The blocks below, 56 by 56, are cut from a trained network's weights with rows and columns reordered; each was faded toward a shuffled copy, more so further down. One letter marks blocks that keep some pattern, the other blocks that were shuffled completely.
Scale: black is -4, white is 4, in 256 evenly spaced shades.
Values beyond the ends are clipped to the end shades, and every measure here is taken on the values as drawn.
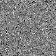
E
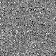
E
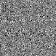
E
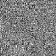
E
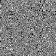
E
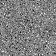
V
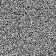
V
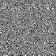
E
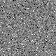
V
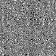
E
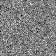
V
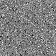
V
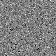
V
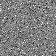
V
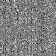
E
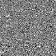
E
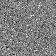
V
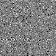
E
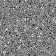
V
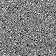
V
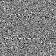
E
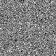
V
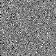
E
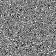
V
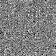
E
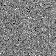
V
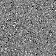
V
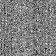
E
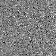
E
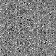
E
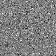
E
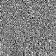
E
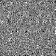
E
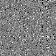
E
